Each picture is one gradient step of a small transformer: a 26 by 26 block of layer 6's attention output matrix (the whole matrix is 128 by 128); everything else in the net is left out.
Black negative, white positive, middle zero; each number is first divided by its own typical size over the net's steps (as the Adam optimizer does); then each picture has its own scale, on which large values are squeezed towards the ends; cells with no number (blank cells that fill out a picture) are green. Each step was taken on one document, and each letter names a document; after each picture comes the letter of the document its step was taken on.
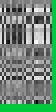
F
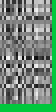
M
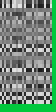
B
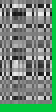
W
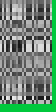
B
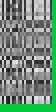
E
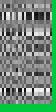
E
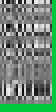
M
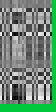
W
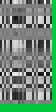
W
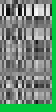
F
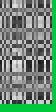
B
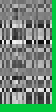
B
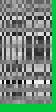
B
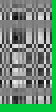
W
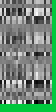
F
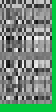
M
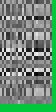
E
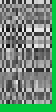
M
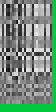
F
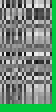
E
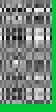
F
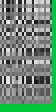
M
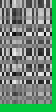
B
